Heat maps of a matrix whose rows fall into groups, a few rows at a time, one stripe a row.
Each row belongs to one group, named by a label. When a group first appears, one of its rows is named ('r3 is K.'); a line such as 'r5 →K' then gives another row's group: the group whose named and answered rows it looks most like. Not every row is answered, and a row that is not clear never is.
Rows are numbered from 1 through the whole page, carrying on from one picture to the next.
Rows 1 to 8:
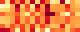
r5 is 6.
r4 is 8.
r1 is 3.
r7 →3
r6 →6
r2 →6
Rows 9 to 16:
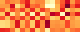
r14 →6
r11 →3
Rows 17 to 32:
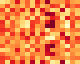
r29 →6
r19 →3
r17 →6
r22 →8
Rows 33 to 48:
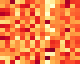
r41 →3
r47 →6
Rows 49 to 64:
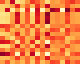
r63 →6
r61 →3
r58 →8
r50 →6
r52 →6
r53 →6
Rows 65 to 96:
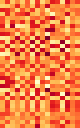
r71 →8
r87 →6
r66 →6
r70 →3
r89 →3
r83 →8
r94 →8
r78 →6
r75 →3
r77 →3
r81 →3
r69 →8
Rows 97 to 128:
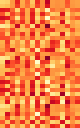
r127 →3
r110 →8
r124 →6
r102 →3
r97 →6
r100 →3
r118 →3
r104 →8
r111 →6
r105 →3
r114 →6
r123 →6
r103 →6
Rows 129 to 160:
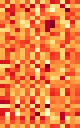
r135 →8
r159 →3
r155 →6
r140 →3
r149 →6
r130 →3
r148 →3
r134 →8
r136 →6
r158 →3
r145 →6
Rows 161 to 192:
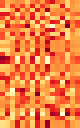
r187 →8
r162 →3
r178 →6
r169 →3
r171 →6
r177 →6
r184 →8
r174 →8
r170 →8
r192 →6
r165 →3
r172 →6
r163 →6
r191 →6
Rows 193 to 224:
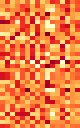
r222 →3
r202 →8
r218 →8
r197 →3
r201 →6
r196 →6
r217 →6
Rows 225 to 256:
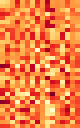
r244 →6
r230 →6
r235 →6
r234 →3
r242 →3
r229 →8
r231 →8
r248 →8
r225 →6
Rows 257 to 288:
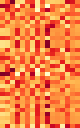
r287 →6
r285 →6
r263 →8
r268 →6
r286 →6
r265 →6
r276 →3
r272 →3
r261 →3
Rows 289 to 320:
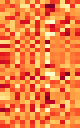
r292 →6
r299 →6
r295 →8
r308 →3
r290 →8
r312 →6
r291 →8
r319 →3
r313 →6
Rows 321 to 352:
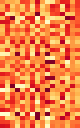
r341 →3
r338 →6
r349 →6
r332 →6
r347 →3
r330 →3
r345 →3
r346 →8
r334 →6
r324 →8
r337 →3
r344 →3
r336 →8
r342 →8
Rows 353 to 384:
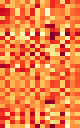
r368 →3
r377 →8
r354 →8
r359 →8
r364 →3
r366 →3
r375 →3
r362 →8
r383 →3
